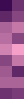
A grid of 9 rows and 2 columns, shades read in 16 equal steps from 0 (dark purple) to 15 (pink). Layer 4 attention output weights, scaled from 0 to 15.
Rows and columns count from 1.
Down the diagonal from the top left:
0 6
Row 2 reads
3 6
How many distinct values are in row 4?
2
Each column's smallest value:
0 3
